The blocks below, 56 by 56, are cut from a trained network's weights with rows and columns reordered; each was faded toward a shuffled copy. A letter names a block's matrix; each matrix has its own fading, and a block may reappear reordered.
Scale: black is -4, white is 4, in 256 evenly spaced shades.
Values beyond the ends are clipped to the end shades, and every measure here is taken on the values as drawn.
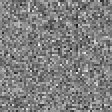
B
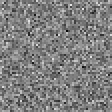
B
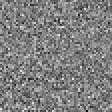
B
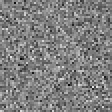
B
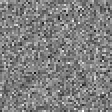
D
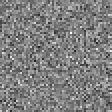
B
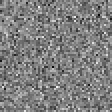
B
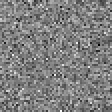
B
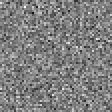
B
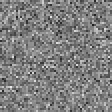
D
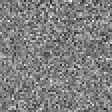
B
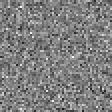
D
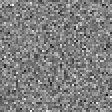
D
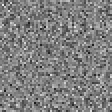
B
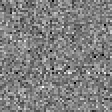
D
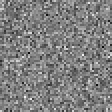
B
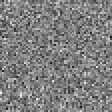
D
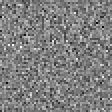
D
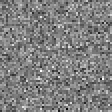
D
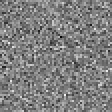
B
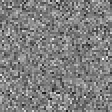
B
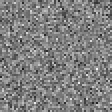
D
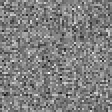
B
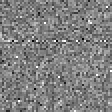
D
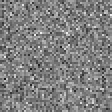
B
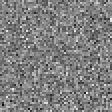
D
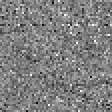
D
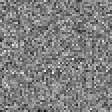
B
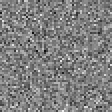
B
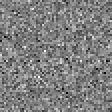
D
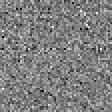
D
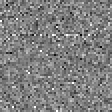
D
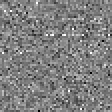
D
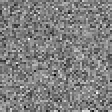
B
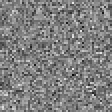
B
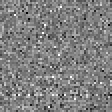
D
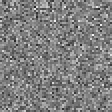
B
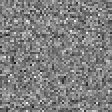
B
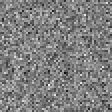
D
